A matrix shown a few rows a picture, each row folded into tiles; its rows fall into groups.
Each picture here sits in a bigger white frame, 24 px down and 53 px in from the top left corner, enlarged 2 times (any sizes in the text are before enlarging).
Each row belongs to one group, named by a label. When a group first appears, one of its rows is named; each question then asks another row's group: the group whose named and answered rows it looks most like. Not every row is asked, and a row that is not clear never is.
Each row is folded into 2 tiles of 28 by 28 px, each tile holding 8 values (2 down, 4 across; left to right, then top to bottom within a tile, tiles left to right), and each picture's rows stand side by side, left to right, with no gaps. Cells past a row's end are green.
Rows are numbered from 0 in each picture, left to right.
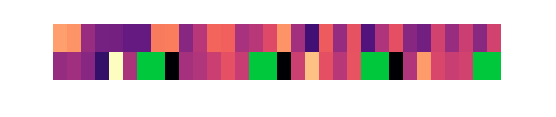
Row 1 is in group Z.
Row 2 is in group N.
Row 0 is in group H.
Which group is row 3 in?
N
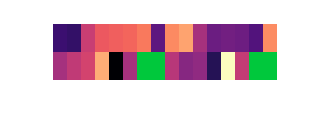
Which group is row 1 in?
H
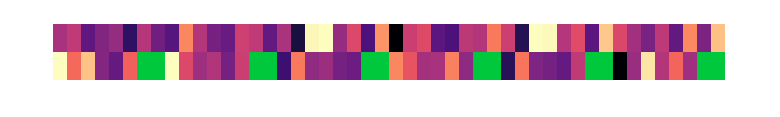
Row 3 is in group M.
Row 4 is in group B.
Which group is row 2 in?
B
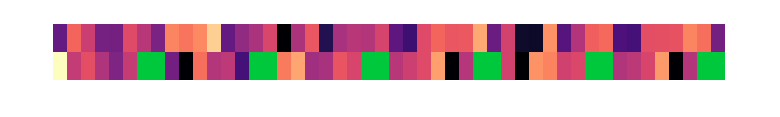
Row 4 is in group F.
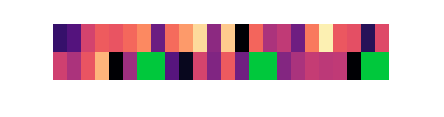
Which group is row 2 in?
B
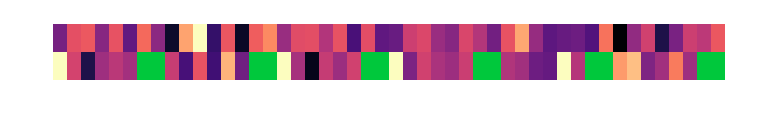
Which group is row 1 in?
M
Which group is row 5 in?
M
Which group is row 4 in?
H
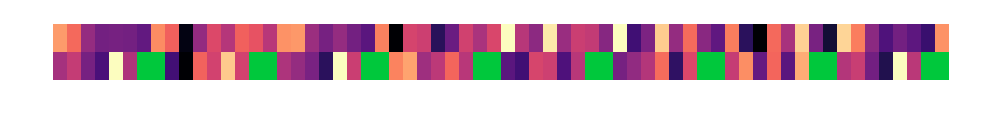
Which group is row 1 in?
F
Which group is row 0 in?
H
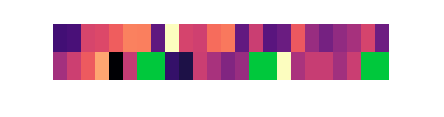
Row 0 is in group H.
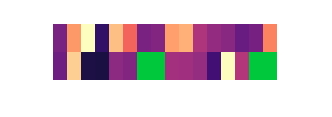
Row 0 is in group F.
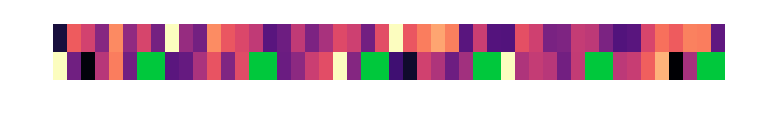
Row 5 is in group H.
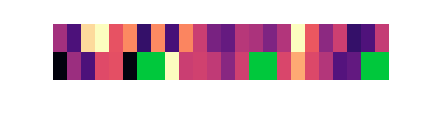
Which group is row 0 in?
B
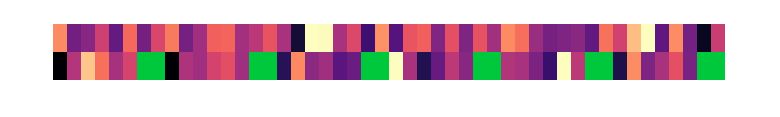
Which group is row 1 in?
Z
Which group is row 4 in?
H
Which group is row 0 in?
N
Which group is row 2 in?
B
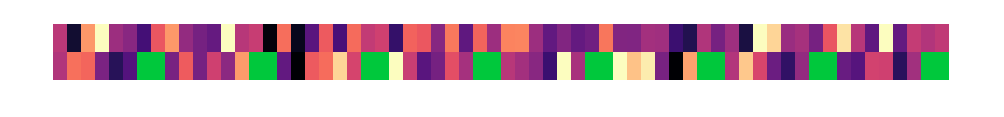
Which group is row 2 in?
F
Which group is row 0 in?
B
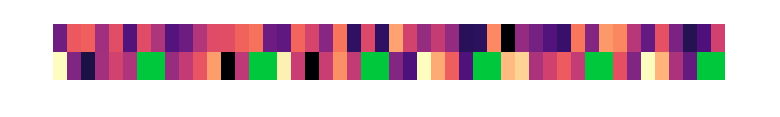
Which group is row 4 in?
M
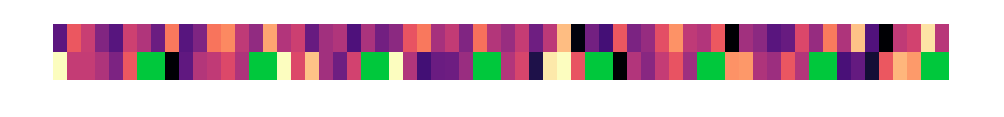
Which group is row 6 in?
M
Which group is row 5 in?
Z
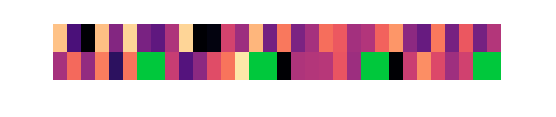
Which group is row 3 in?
N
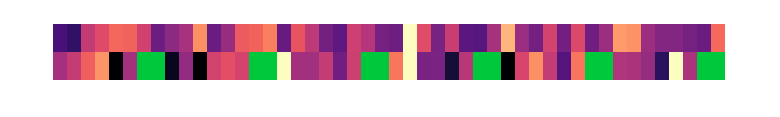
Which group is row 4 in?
N
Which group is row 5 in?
H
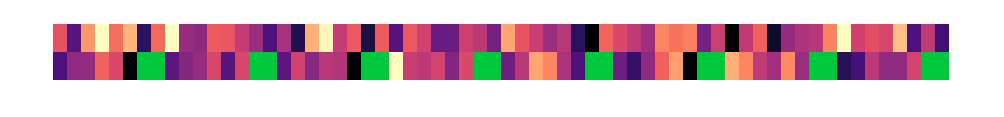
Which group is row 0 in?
B
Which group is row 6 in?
M
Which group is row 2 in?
B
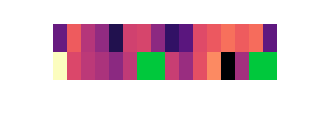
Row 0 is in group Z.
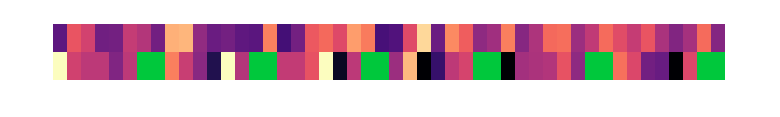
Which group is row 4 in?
Z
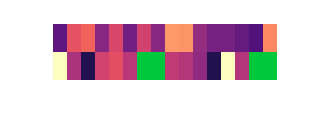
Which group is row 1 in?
H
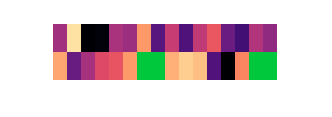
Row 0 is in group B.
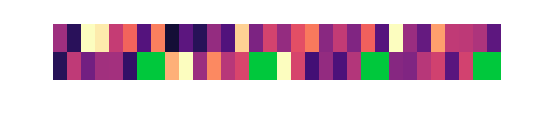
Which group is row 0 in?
B
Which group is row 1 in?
M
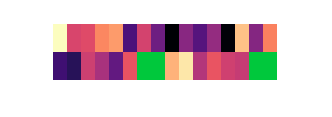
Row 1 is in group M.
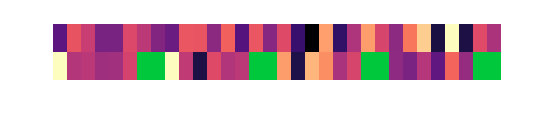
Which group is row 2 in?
F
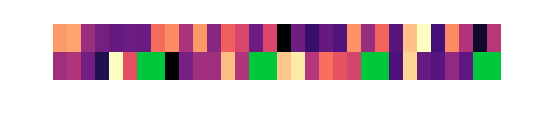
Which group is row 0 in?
H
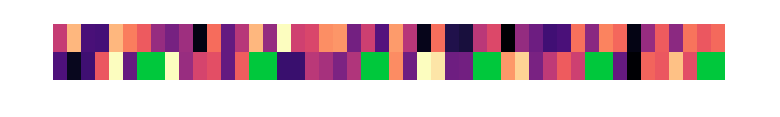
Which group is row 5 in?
F
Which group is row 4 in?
M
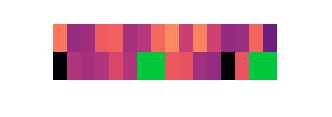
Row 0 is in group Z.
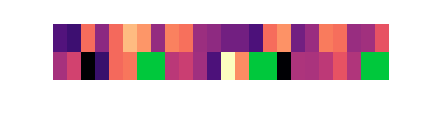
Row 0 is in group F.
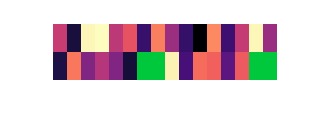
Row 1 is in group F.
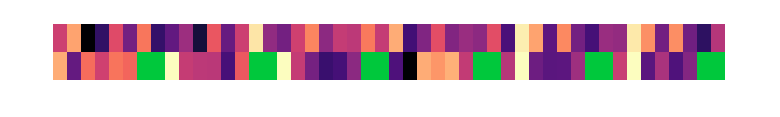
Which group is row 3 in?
F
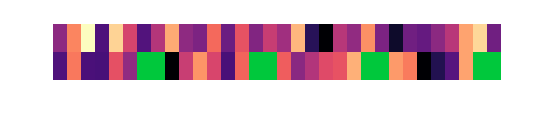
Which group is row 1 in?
N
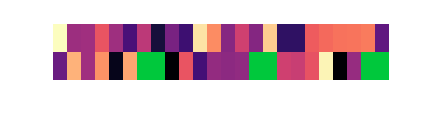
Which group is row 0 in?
N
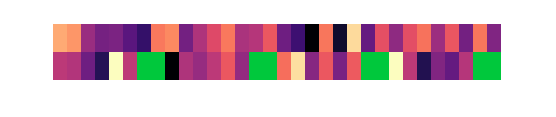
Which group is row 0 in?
H
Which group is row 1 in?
Z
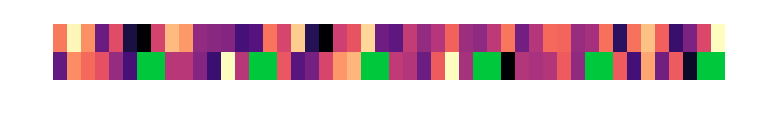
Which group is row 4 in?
Z
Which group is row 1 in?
H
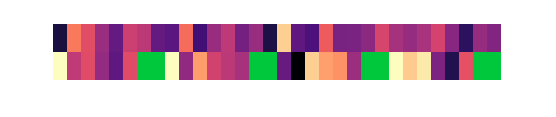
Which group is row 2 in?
F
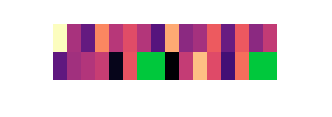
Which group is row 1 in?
N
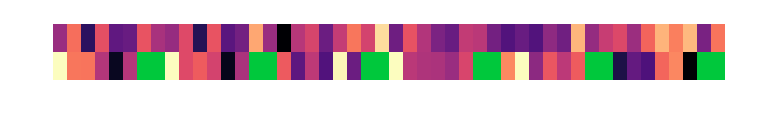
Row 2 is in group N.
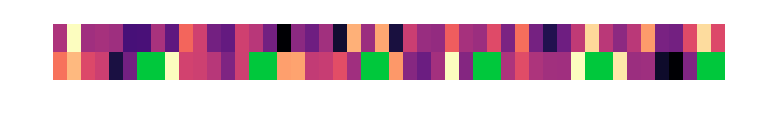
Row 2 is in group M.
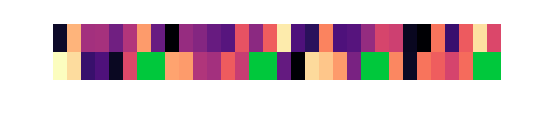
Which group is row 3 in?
F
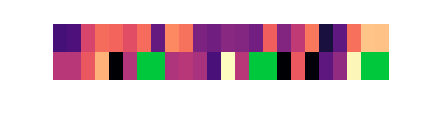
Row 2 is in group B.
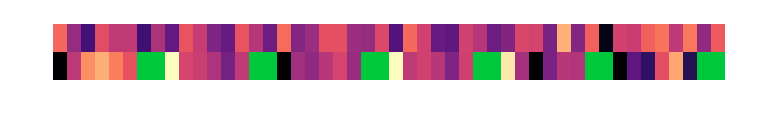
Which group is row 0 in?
N
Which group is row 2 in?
Z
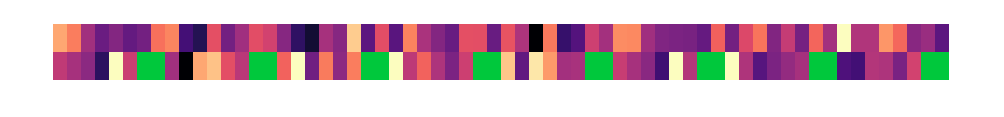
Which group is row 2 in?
M
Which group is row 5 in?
H
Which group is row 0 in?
H
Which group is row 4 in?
F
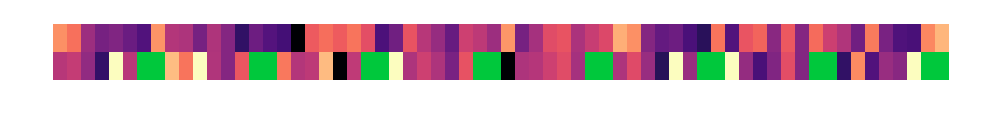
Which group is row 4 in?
Z
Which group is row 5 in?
H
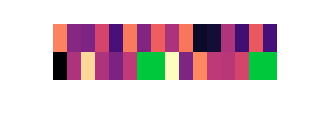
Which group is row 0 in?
N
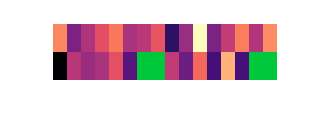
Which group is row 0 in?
Z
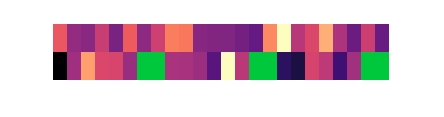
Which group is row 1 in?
H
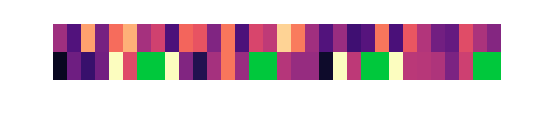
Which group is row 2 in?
H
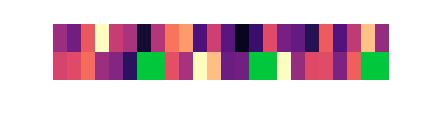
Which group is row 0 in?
B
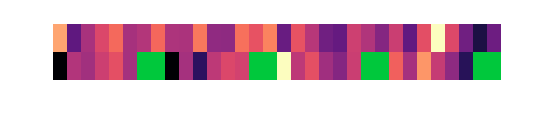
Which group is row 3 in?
B
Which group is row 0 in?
Z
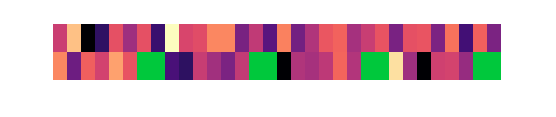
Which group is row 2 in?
Z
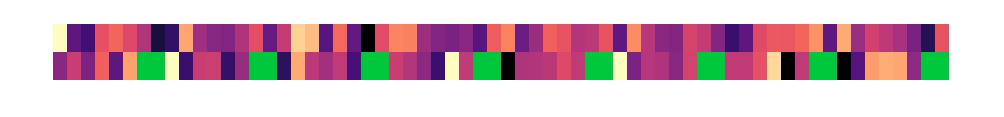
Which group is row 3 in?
H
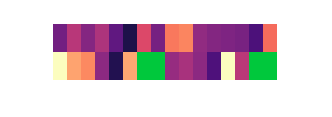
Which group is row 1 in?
H
